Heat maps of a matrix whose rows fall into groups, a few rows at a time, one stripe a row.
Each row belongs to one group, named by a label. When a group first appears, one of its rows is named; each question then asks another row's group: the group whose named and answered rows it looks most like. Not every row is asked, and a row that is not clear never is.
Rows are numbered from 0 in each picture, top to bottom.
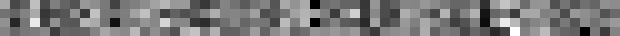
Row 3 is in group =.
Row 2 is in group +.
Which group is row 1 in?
+
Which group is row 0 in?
+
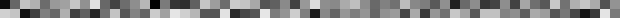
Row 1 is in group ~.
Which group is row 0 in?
+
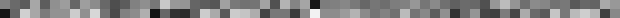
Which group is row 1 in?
+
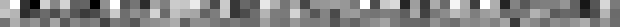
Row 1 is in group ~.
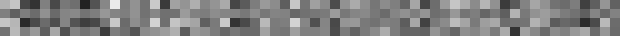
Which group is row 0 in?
~
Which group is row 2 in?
~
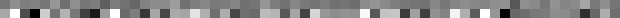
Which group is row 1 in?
~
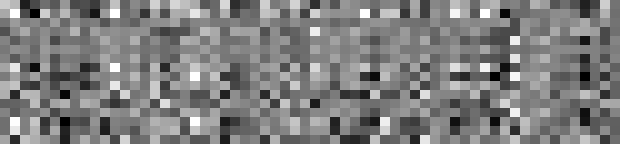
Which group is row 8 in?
=
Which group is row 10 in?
+
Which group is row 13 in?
=
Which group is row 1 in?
~
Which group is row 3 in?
+
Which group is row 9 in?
~
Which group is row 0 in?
~
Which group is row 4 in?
=
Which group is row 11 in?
+
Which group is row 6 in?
=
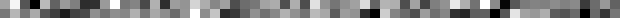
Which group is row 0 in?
~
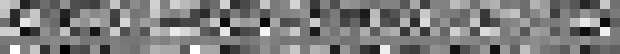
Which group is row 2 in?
+
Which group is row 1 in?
+
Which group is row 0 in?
~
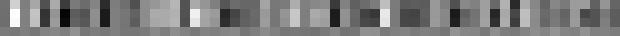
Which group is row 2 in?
=
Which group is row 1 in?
=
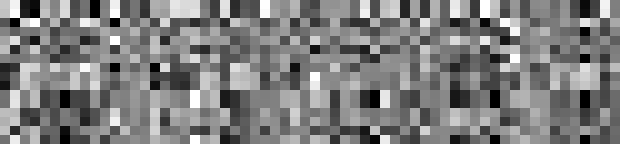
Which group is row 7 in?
+
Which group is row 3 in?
=
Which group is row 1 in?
~
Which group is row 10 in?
=
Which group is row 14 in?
+
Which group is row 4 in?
~
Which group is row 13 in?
~
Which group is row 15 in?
=
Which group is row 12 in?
~
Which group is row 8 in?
+
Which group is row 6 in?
=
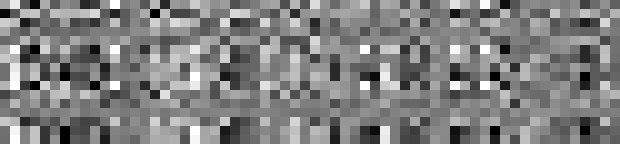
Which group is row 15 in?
=
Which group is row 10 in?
+
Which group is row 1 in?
+
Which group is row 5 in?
~
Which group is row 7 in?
=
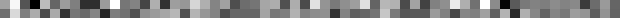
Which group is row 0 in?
~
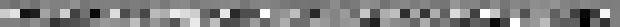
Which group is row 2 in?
=
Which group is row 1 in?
~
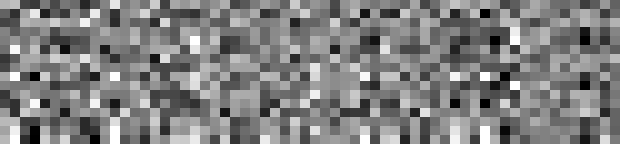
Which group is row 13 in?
~
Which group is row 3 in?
=
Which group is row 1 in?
+
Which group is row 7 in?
+
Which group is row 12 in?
+
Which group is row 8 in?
~
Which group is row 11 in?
+
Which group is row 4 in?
=
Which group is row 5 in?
=
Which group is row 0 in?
~
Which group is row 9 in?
=
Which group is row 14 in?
~
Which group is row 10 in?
+
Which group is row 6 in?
+
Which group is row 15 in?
~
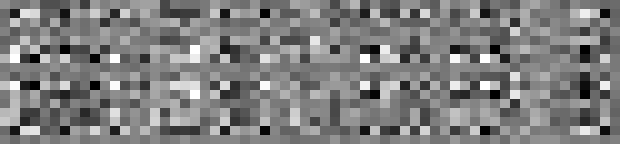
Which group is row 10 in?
=
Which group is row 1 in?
+
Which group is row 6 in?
~
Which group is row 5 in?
=
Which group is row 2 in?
=
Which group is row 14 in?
+
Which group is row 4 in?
+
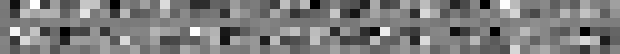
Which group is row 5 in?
=
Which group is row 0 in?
+
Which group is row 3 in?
=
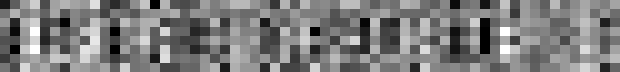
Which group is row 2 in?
+
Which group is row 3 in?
+
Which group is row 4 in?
+
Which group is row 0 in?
+
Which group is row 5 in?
+
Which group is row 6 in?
+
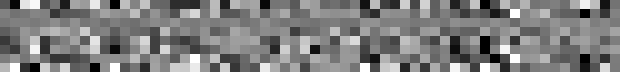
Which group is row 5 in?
+
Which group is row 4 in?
+
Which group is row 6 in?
=
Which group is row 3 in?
+
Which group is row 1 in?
=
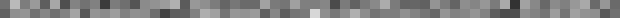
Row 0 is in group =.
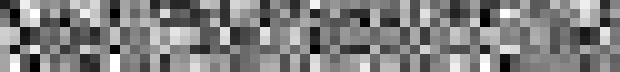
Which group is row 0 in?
+
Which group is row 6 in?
~
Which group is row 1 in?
+
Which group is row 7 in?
~
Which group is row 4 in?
~
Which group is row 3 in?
~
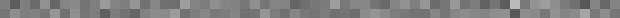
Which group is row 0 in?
=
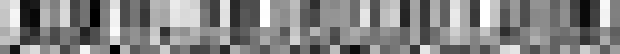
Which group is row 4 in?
~
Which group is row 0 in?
~
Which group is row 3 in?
~
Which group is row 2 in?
~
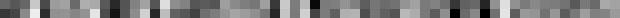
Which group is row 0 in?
+
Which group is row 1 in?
+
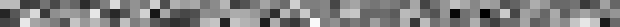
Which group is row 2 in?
+
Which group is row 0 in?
~
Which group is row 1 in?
+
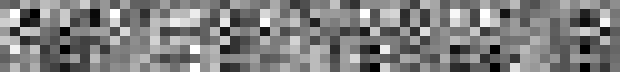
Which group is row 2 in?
~
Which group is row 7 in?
=
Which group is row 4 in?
~
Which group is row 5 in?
=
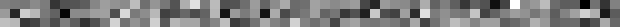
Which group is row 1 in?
+
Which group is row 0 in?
=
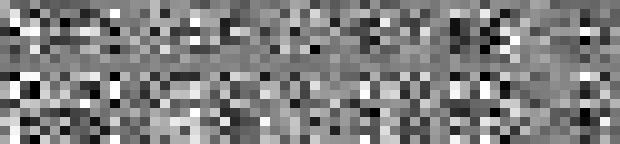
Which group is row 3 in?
+
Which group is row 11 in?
+
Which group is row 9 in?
~
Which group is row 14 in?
=
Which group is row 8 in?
+
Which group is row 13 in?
~
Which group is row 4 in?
=
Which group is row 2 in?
=
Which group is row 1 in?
~
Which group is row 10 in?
~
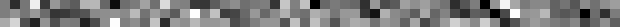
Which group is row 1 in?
=
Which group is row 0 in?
+
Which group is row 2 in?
~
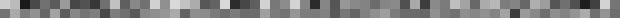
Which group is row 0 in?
~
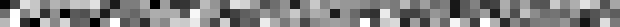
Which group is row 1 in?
=
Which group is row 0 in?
+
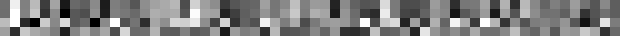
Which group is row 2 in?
~
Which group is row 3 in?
+
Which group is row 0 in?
=
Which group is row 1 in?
=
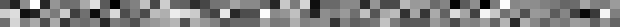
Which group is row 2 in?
=
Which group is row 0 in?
+
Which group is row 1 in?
~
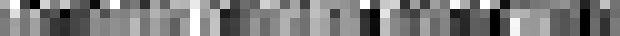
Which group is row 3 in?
=
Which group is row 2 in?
=
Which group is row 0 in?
~
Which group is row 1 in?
=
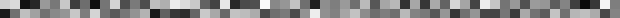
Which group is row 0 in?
~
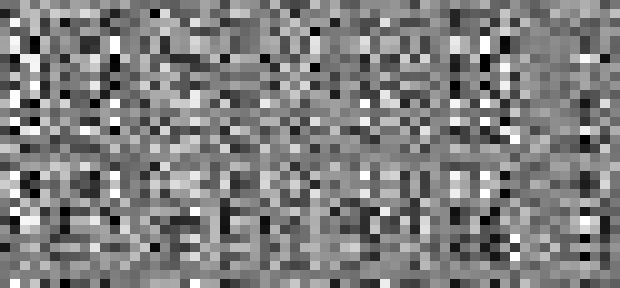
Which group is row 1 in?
+
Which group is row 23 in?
=
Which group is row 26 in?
=
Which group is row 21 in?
~
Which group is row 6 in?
+
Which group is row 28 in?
=
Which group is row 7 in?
+
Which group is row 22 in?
+
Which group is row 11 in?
~
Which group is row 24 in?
+
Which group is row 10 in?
=
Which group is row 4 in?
~
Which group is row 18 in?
+
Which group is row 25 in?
+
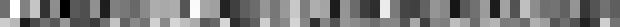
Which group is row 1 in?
=
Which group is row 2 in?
~
